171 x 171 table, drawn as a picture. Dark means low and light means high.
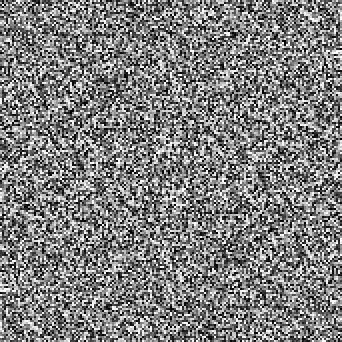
On average the colour sits 50% of the way up the scale. There is no overall slope. There are no regular stripes. No seam splits the table. No row or column stands out. The values spread evenly over their range. It looks the same turned upside down. The grain is fine, like static.
